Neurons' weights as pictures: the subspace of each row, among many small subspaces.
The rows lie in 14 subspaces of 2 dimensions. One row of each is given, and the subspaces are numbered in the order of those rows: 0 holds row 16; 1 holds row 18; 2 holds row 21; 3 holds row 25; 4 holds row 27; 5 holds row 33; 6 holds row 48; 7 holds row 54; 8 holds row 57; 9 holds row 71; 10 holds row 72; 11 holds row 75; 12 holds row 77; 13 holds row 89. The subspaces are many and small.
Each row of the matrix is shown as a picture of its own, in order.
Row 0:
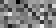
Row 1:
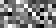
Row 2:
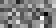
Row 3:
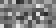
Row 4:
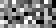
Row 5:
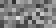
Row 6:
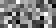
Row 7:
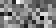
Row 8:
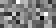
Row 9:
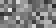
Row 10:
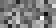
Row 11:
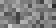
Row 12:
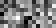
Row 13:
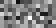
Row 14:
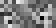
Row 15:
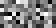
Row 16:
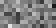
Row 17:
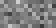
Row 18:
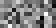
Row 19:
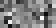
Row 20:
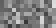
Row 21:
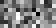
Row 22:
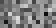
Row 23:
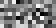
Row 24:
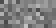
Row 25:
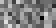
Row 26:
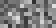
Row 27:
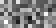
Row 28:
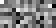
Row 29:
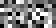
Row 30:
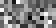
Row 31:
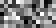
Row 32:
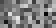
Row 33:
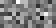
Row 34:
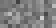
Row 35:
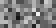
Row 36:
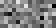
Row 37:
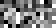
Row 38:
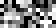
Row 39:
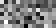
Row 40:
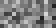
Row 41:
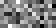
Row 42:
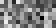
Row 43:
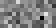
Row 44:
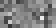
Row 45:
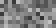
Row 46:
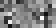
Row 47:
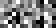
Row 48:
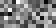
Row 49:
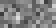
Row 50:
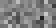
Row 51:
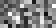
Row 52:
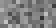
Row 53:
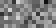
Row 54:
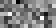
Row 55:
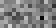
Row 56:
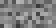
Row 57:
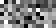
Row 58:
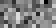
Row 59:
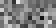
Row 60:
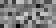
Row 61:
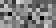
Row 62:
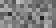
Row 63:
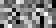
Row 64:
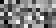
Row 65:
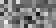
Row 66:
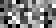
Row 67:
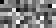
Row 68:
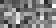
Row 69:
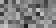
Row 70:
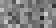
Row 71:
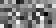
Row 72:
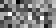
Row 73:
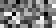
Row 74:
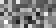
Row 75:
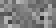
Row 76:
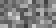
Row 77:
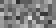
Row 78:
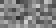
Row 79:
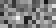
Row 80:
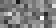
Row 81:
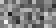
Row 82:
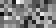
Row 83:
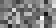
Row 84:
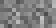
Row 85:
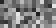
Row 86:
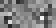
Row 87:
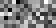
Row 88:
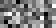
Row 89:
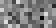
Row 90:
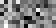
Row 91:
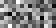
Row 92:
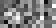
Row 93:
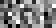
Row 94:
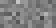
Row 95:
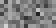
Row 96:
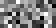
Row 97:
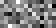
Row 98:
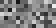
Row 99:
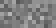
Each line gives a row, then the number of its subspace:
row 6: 12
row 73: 5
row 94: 5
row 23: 1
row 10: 12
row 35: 2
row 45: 3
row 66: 13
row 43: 12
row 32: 4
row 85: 2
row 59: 13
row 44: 11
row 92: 7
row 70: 13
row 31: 11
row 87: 6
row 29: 1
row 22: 4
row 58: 6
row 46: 11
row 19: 11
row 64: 8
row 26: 3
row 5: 1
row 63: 9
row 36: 6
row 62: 10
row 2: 1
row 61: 10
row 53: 6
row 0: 0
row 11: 0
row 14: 11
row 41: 0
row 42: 3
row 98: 2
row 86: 11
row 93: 3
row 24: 8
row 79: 10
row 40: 5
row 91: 10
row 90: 4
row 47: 12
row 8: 5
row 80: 7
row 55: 10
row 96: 12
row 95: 4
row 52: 13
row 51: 3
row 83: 1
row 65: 4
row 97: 0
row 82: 7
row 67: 2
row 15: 5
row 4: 1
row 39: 8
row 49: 0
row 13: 12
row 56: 9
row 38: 3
